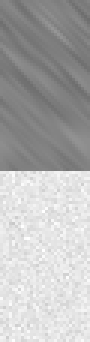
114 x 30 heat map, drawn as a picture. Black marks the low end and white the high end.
The table splits into 2 rows of 1 panel. Panel 1,1: middling, slanting down to the right, faint in contrast. Panel 2,1: very high, fine-grained, faint in contrast.
